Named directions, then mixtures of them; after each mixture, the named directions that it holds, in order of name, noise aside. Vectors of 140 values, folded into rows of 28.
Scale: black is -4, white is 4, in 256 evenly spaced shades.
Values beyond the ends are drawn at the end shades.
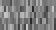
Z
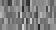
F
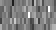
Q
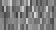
F, Z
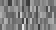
F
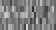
Z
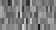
F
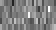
Q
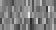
Q, Z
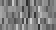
F, Q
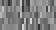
F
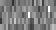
Q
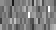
Q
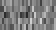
Z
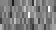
Q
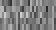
F, Z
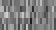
Z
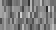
F, Q, Z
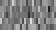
F, Q, Z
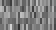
F, Z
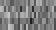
Z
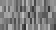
F, Q, Z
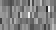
F, Q, Z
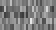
Z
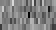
Q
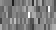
Q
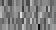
F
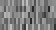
F, Q, Z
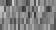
F, Q, Z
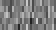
Q, Z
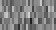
Q, Z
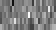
Q
